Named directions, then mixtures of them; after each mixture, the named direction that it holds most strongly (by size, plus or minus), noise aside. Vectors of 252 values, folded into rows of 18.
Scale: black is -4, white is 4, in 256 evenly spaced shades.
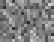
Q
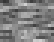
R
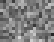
Q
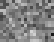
Q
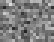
Q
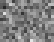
Q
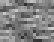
R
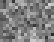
Q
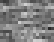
R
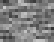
R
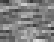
R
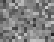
Q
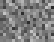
Q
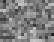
Q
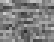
R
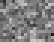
Q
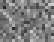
Q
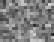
Q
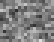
R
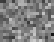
Q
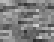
R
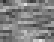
R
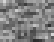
R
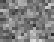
Q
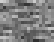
R
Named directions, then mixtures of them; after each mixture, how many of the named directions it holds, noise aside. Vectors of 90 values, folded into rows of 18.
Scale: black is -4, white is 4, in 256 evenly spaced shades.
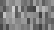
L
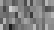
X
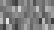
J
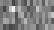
three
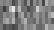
three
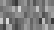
one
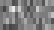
three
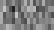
two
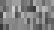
one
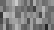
two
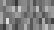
one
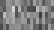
one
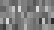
two
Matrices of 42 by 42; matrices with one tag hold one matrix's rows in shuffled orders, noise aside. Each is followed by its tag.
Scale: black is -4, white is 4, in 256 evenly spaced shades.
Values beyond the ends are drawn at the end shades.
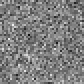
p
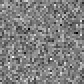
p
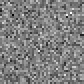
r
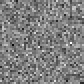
r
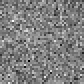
p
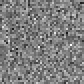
r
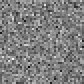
p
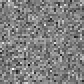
p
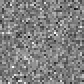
p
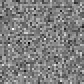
p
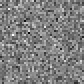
p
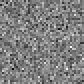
r
